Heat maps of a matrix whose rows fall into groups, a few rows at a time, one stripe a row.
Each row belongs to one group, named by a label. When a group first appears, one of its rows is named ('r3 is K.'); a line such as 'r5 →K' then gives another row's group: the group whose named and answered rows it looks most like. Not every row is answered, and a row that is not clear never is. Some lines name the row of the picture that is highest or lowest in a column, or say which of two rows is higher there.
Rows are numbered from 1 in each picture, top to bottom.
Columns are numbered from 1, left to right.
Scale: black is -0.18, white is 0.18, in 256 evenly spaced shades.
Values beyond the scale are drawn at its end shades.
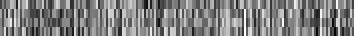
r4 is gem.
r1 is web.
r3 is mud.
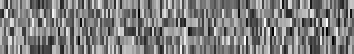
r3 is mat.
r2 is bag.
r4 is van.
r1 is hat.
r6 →hat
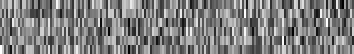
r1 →hat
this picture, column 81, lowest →4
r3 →mat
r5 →web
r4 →bag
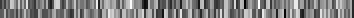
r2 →gem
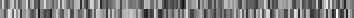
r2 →hat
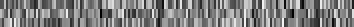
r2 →van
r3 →mud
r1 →gem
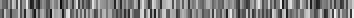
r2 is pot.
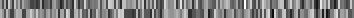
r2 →van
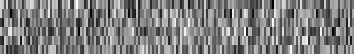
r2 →bag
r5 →bag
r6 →gem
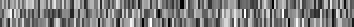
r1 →mat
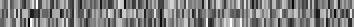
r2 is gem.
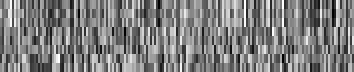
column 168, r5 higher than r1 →Yes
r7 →web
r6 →bag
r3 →mud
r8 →hat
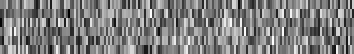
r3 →pot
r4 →mud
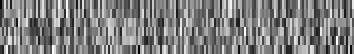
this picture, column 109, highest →4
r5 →hat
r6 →bag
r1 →pot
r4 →gem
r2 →pot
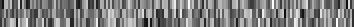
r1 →bag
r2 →gem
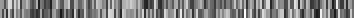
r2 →gem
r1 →hat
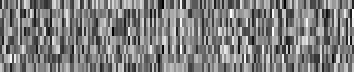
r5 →bag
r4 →pot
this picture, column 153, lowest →1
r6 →web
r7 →mud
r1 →hat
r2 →van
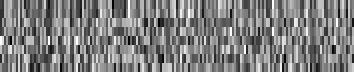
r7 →hat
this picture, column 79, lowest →6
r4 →pot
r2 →pot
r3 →hat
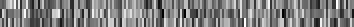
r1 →mud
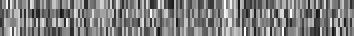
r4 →mud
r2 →mud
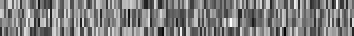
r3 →mat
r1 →hat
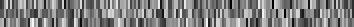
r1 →bag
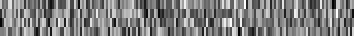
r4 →mat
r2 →hat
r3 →pot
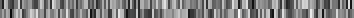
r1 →bag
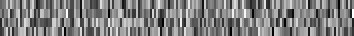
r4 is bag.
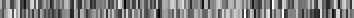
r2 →mud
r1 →van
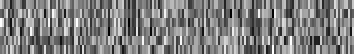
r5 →mud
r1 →van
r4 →van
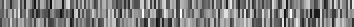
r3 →web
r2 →mud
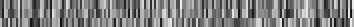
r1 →pot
